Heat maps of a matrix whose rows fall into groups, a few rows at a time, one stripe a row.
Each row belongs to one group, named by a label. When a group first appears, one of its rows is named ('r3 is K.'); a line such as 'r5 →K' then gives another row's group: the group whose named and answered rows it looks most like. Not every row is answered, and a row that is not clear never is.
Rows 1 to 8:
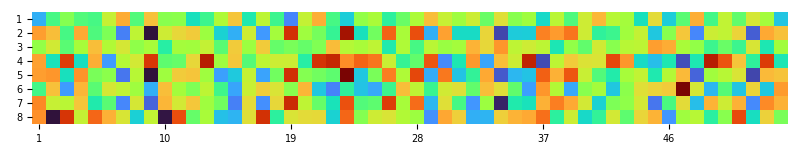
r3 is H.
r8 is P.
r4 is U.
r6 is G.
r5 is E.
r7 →E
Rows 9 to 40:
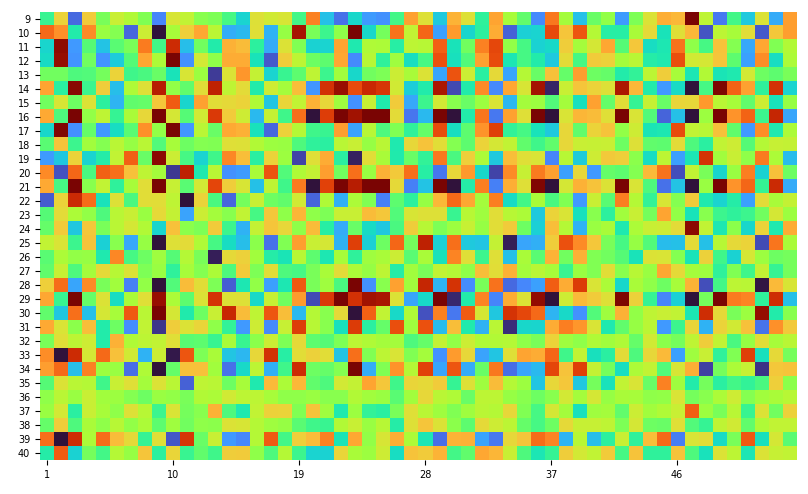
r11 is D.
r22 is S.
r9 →G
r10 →E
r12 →D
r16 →U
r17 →D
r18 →D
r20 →P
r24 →G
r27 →H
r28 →E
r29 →U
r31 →E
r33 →P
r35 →S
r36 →D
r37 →G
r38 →D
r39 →P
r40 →D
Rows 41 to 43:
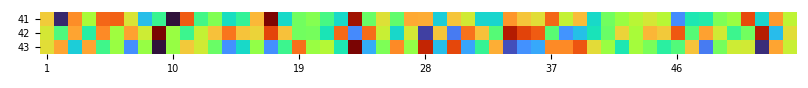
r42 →H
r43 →E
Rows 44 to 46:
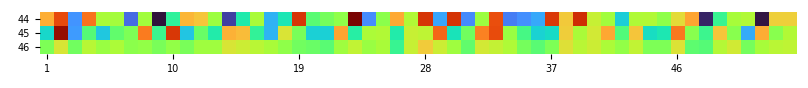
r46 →D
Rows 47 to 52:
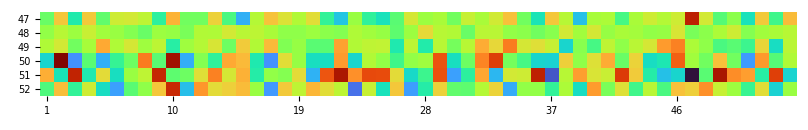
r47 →G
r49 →H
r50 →D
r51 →U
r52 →D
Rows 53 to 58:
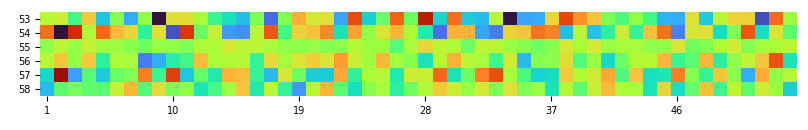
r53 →E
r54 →P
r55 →D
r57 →D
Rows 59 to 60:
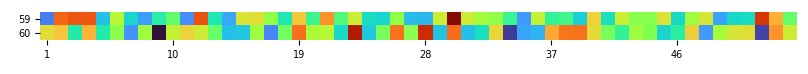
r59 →S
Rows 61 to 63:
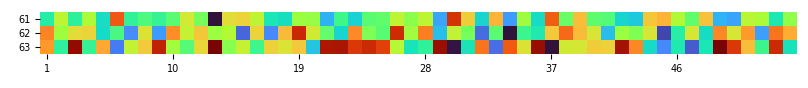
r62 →E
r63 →U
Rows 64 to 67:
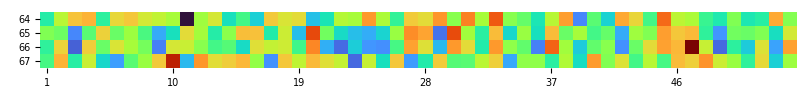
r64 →S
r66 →G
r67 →D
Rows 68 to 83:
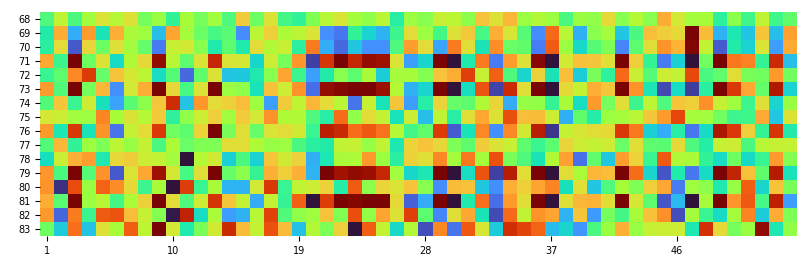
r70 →G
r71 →U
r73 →U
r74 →D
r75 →H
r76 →U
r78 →S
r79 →U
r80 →P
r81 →U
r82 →P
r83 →H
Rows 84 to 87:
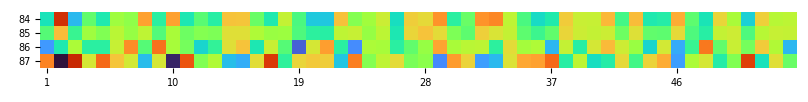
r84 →D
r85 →D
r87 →P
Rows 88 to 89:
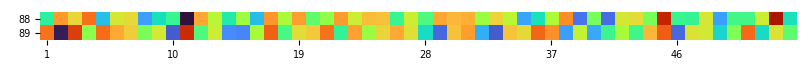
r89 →P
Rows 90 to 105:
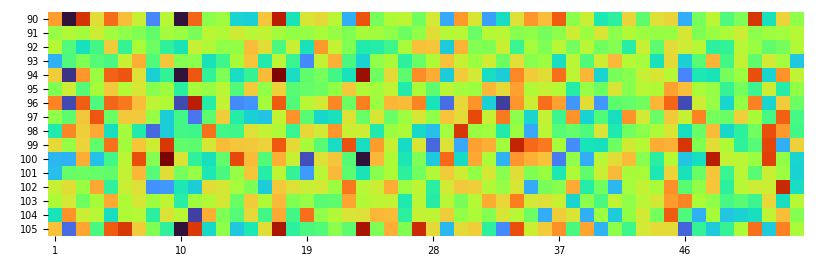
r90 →P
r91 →D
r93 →H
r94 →P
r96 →P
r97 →S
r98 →S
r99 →H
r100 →H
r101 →H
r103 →H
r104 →S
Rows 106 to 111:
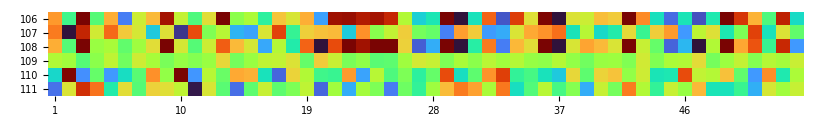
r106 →U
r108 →U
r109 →G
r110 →D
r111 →S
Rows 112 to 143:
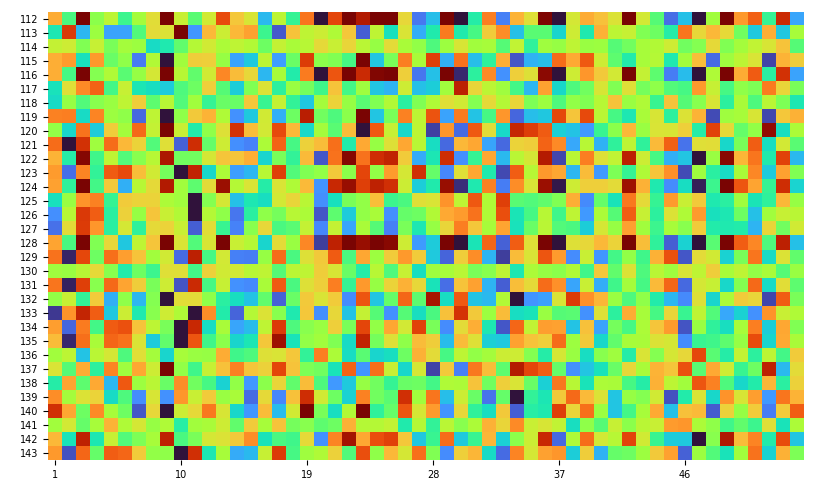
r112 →U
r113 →D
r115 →E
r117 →S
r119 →E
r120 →H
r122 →U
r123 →P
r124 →U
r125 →S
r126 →S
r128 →U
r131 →P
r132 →E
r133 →S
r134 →P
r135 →P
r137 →H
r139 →E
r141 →H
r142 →U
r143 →P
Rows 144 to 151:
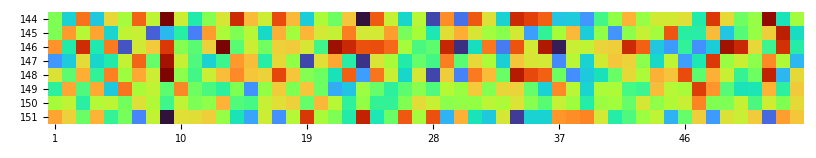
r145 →S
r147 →H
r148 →H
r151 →E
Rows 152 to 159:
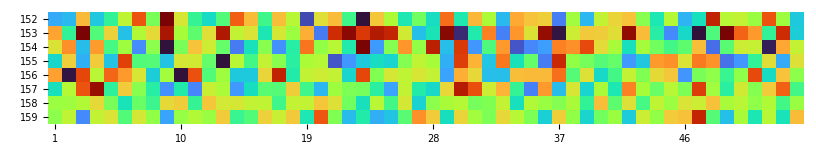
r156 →P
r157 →S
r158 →D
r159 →G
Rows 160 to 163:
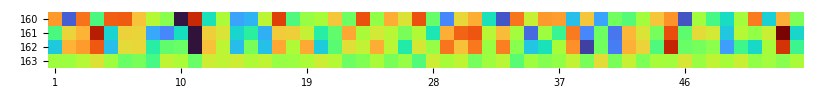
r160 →P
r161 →S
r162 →S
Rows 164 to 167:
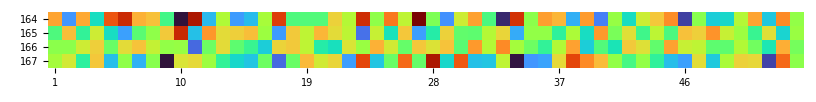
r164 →P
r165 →D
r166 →S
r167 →E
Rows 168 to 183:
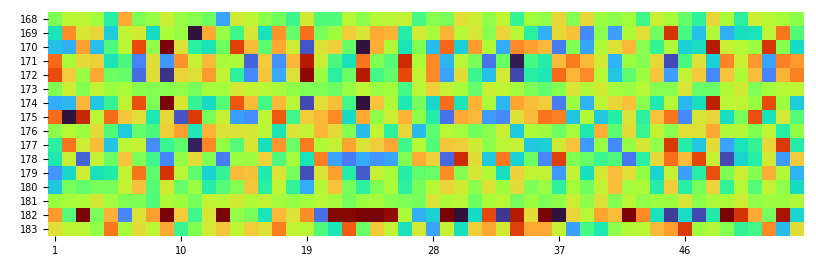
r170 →H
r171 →E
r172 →E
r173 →D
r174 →H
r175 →P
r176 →D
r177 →S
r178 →G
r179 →H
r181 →D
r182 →U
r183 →H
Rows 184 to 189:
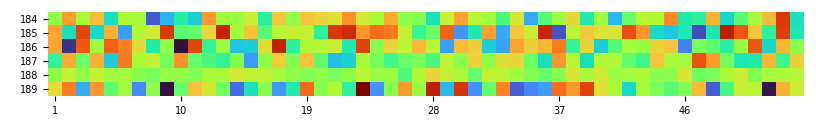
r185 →U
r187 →G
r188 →D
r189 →E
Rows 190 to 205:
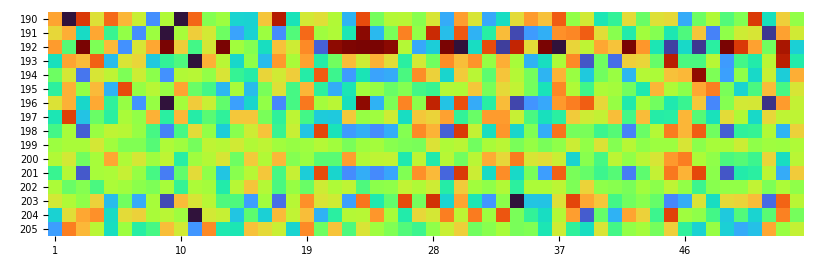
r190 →P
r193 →S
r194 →G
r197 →D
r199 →D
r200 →H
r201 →G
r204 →S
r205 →S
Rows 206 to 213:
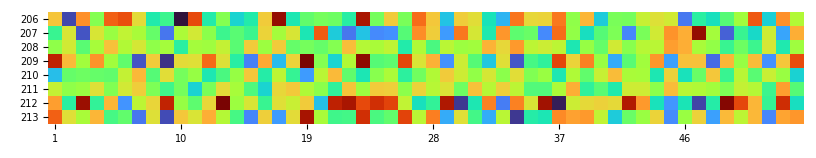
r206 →P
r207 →G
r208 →H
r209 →E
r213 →E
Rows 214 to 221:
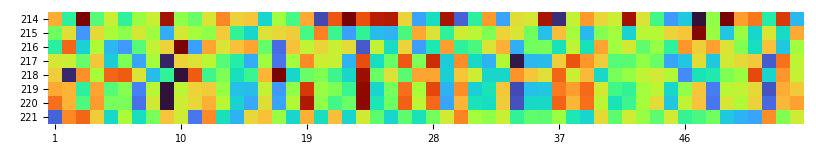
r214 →U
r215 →G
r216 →D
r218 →P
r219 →E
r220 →E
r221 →S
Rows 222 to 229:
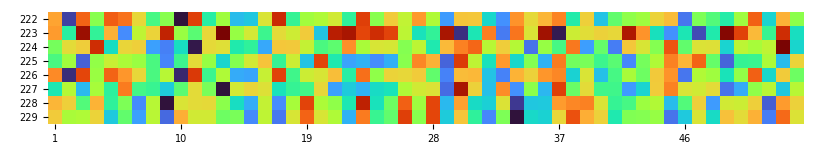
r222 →P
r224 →S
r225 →G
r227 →G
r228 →E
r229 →E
